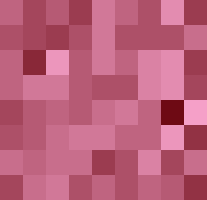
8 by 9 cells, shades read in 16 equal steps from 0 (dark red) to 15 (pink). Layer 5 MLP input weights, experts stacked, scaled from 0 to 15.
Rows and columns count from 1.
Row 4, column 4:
8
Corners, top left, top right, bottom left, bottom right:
9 5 6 4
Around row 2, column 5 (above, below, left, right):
11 11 7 7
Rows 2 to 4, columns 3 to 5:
5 7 11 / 14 8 11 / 11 8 7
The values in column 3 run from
5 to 14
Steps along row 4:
up same down down same up up down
